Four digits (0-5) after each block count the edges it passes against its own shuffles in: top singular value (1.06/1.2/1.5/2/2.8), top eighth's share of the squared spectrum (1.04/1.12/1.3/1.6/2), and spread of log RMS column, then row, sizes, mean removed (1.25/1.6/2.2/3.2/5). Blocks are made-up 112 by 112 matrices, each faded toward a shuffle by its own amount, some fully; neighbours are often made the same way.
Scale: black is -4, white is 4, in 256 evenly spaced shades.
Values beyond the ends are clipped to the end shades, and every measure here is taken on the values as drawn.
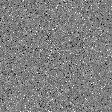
0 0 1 0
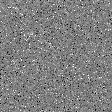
0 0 0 0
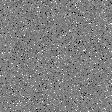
0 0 0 0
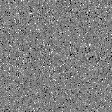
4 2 2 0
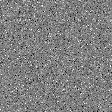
3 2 0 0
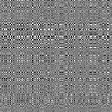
5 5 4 4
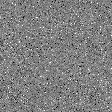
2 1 0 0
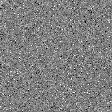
3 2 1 0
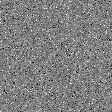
2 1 0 0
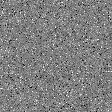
1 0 0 0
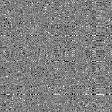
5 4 2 3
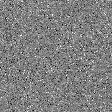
2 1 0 0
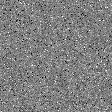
1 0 0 0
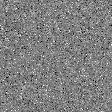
3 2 0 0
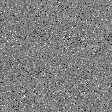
3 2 0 1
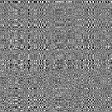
5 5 4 4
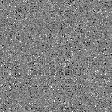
4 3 1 1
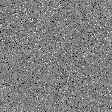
0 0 0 0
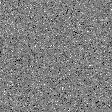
1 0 0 0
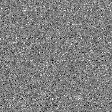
1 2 0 3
